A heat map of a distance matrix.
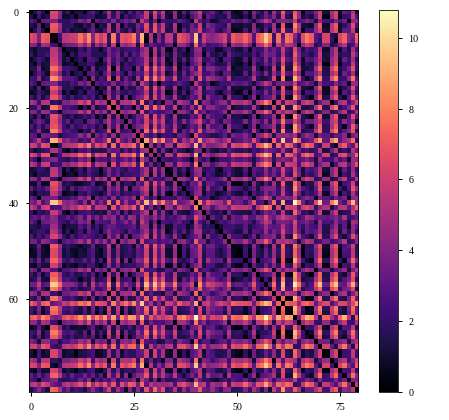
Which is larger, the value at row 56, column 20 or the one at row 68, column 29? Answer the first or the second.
the second
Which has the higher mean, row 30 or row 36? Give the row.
30
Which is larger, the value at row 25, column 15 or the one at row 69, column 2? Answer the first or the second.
the first
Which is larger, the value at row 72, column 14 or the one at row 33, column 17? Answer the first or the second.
the first
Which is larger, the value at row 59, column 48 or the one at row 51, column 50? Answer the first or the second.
the first
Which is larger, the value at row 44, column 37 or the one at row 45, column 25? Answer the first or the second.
the second
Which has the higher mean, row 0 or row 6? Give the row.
6
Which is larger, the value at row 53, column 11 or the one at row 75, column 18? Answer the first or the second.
the second
